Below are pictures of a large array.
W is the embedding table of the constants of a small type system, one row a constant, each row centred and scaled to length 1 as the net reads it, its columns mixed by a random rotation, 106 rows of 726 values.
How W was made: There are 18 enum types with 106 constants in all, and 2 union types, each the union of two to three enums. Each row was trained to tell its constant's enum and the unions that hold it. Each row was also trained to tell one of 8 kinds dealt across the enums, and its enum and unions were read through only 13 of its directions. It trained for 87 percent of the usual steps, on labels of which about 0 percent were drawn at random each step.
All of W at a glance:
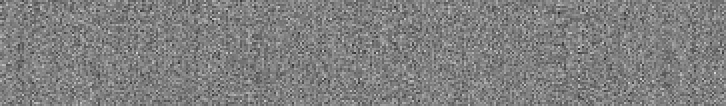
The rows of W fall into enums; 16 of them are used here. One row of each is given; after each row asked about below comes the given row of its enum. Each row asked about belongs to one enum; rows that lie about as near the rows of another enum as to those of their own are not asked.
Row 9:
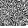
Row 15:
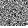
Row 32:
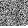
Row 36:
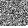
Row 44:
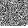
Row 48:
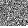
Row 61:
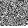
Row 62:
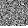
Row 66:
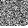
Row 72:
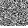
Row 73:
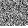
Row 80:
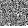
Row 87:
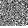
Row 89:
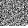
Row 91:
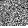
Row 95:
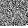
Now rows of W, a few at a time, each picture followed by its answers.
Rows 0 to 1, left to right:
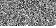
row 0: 66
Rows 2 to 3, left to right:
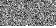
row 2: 89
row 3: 95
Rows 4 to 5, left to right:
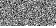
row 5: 32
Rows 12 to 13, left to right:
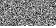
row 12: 95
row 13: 89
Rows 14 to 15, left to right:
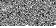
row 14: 89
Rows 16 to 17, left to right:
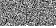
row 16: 73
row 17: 95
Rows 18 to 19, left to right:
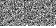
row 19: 87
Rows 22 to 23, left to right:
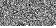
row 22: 72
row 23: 15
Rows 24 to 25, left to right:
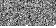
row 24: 32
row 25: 89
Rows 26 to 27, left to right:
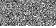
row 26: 95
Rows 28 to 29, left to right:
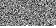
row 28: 89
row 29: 80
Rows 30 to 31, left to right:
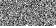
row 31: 80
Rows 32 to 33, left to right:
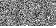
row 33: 32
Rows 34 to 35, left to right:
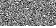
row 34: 80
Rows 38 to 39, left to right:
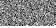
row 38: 15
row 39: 73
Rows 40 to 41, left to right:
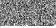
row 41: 36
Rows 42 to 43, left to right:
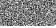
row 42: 80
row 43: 80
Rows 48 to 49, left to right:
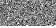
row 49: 61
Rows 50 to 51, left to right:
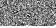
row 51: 72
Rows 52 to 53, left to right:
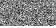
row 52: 61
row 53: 48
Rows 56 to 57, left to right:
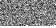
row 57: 91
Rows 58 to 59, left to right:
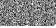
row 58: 15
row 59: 32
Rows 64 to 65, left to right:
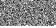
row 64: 32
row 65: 72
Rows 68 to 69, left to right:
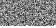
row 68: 62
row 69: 48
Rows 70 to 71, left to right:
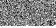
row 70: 87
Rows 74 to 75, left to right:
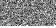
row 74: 66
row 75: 91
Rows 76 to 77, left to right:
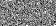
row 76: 61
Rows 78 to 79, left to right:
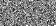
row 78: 72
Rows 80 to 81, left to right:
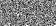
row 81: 61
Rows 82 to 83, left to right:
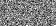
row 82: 48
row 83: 48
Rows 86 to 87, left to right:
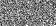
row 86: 15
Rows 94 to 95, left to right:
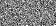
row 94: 95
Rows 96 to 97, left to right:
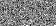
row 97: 61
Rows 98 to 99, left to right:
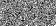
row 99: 66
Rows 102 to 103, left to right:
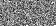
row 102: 72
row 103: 73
